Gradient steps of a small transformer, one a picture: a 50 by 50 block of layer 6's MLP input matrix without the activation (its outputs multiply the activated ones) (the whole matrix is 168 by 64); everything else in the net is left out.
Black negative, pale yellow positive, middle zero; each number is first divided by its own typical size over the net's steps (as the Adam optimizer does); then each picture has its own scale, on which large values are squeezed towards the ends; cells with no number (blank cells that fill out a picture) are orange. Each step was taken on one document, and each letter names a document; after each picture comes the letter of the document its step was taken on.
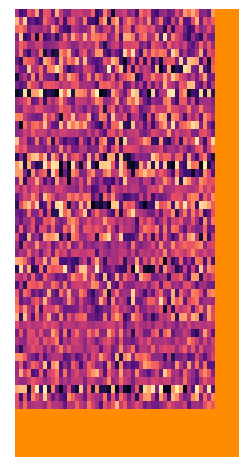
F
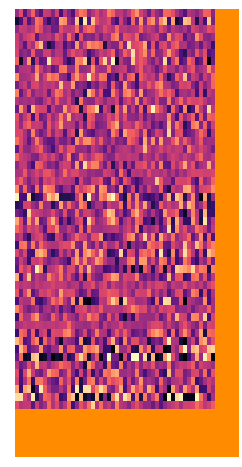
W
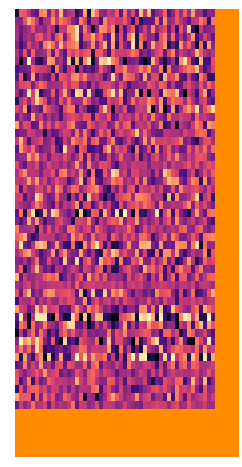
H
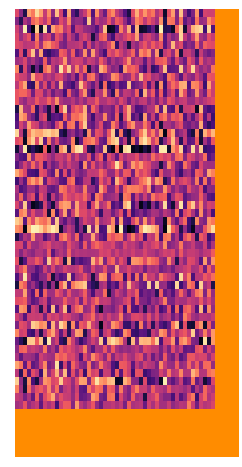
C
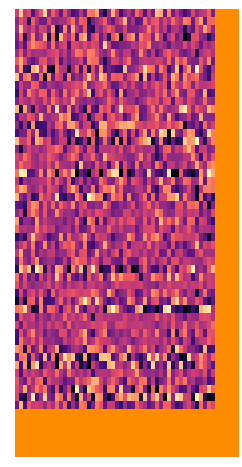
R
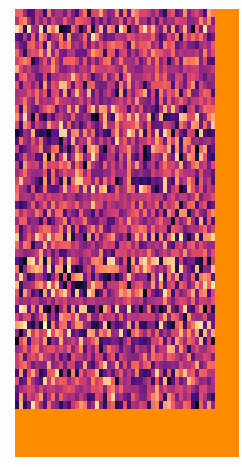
C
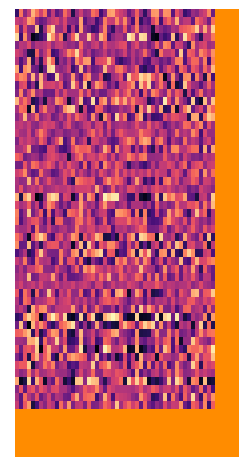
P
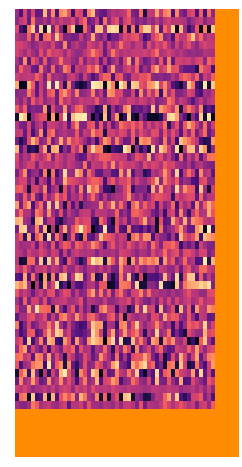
C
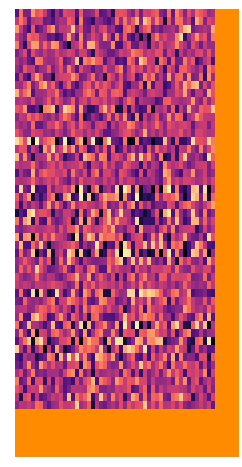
P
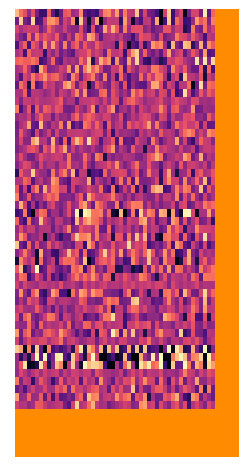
W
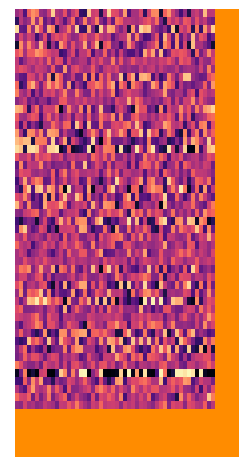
C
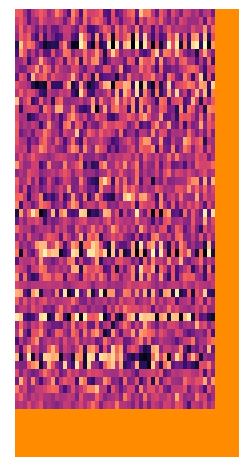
P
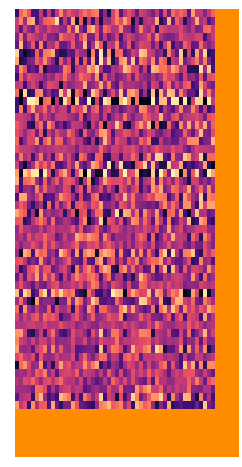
F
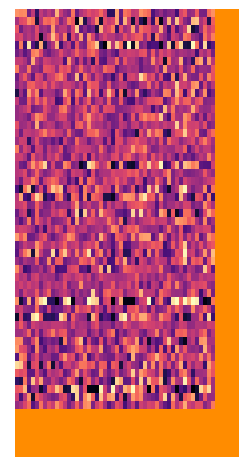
H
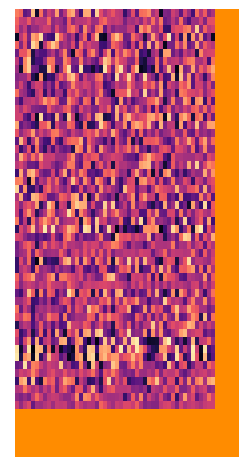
P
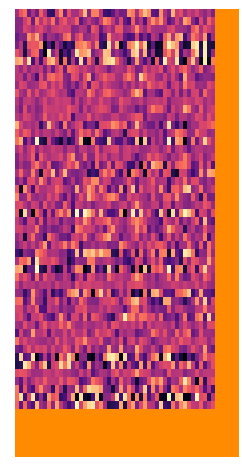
W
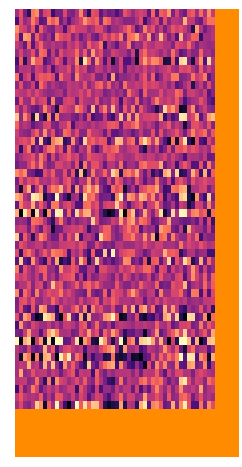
H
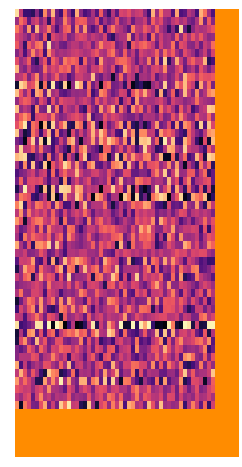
C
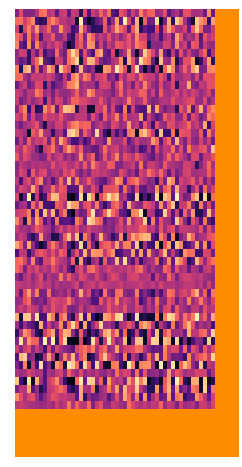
P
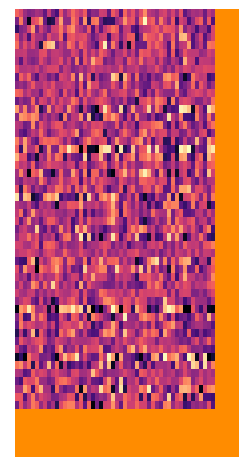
H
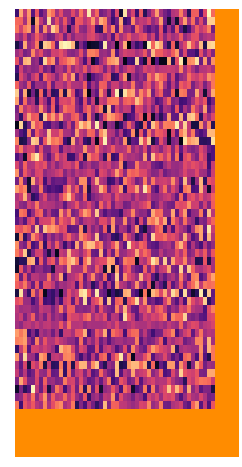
R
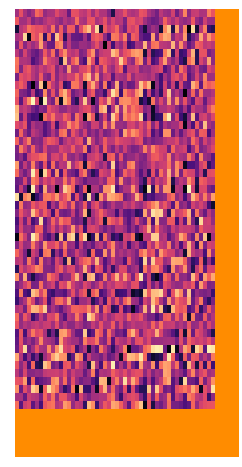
H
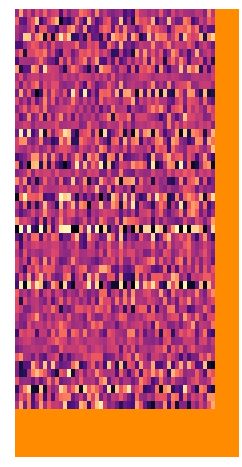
F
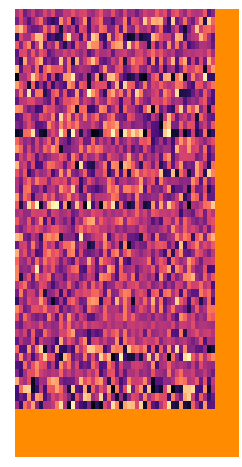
R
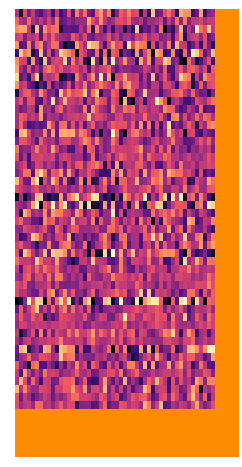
R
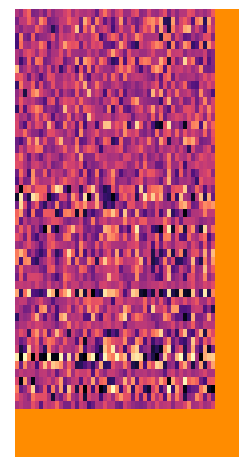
W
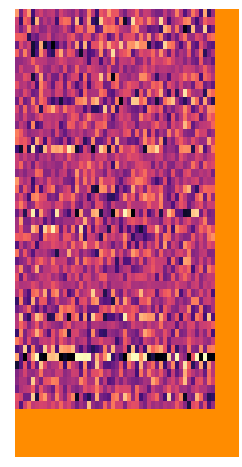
W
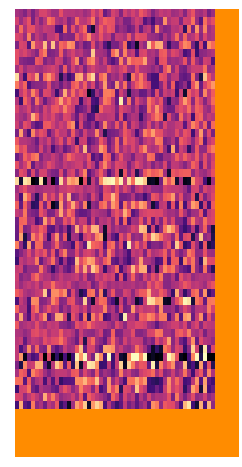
W
